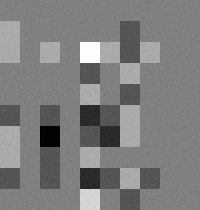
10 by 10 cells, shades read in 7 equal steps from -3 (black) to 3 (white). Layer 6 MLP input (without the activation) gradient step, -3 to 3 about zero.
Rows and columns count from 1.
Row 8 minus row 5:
1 0 -1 0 0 0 1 0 0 0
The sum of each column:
2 0 -5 0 1 -3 0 0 0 0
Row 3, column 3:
1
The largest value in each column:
1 0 1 0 3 1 1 1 0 0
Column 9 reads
0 0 0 0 0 0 0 0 0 0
